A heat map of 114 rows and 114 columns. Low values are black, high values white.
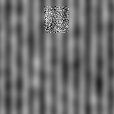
Slope: none. Stripes: upright, repeating 10 times. Odd patch: rougher, in the top middle. Roughest part: top middle. Average level on the scale: 40%. Histogram: bell-shaped.
